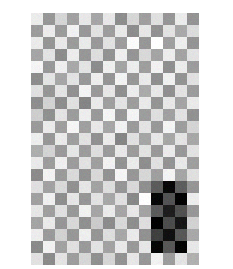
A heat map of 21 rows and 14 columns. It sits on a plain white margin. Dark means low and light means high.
In the bottom right lies a patch that is lower than the rest. On average the colour sits 70% of the way up the scale. The bottom right is the ninth with the lowest average.
